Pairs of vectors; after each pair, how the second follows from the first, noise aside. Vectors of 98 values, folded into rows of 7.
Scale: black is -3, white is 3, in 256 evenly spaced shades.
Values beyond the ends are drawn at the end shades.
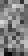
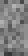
shrunk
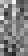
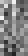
copied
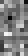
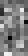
wrapped around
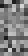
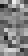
sign-scrambled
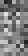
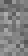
shrunk
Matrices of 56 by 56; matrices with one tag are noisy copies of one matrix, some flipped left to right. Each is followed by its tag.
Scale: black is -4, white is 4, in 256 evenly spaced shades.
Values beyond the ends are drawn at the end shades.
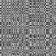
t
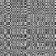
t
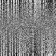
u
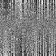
u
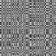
t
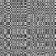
t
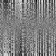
u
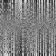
u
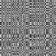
t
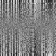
u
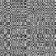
t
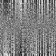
u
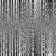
u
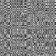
t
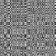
t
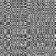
t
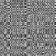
t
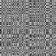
t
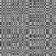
t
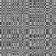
t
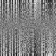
u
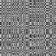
t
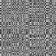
t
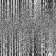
u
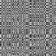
t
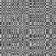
t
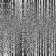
u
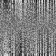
u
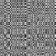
t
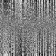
u
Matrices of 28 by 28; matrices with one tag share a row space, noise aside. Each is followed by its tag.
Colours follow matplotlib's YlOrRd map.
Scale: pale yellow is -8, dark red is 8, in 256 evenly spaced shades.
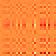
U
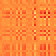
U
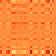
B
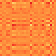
B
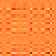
B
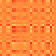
B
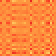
B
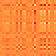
U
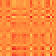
B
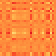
B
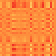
B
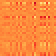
U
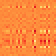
U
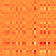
U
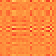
B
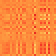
U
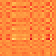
B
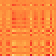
B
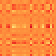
B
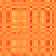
B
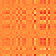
U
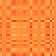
B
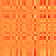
U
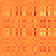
U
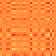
B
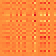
U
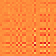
U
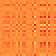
U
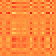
B
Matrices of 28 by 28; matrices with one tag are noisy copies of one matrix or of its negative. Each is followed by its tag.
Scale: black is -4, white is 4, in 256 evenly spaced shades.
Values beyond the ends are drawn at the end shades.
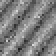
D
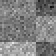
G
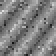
D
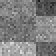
G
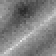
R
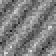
D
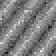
D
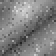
R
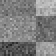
G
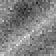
R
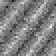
D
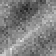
R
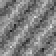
D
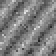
D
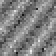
D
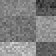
G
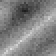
R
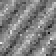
D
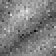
R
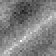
R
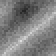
R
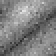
R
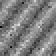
D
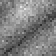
R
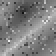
R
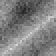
R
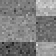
G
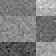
G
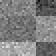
G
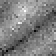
R
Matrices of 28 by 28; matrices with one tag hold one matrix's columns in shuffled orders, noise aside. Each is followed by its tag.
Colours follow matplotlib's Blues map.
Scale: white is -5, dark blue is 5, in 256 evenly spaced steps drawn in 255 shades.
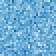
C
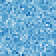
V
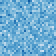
C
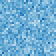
V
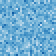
V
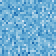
V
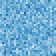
V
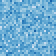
C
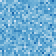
V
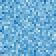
C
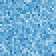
V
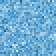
C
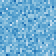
V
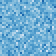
C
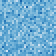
C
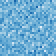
C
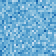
C
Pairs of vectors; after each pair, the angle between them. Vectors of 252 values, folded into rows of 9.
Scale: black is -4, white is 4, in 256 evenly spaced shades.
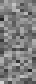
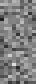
partly aligned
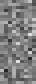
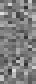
partly aligned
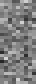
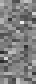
nearly parallel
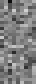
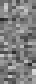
partly aligned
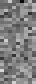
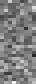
partly aligned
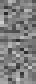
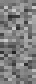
partly opposed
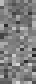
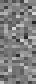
orthogonal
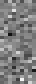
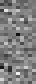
orthogonal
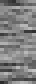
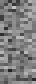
partly aligned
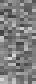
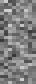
partly opposed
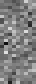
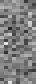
nearly opposite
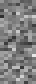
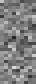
nearly parallel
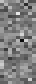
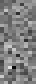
partly opposed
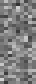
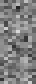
nearly opposite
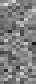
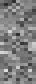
nearly opposite
